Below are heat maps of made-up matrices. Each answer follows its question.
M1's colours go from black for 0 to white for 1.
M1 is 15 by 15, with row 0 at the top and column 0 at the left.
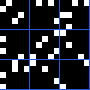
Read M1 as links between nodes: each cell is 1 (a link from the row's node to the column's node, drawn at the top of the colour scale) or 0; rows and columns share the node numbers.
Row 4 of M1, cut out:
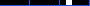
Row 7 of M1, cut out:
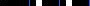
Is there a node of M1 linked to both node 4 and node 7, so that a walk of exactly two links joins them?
yes
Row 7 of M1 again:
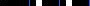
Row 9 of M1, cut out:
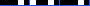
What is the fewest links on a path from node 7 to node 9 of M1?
4
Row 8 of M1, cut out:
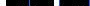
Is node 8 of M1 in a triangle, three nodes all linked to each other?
no
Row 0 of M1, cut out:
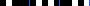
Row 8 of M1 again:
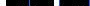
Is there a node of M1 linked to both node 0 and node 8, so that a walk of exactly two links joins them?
no
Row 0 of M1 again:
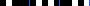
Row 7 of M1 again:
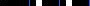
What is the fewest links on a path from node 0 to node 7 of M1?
2
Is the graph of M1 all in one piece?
yes
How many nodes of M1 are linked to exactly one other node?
4
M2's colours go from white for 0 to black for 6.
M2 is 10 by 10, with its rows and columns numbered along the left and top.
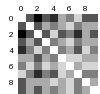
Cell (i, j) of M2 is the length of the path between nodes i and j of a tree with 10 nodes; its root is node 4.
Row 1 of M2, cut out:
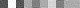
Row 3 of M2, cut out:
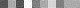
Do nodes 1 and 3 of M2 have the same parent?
yes
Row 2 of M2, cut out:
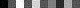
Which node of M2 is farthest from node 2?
0
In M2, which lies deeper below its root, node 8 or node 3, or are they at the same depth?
node 3
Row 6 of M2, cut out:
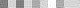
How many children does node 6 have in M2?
4
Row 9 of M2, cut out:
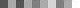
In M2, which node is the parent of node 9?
6
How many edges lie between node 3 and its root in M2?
3
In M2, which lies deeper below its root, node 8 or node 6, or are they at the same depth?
node 6
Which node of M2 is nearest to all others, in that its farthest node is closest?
6
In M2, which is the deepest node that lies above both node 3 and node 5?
6
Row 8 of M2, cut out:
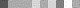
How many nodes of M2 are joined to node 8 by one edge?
2
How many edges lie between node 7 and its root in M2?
4
